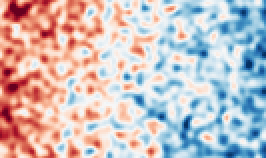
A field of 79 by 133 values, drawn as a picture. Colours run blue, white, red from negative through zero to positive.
Average level on the scale: 50%. Ninth with the highest average: top left. Grain: blotchy. Slope: up to the left.
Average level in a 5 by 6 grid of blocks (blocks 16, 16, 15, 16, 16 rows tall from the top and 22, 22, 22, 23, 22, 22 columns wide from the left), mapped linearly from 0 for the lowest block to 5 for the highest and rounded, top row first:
5 4 3 2 1 0 / 4 4 3 2 1 0 / 5 3 3 2 1 0 / 5 3 3 1 1 0 / 5 3 2 2 0 0
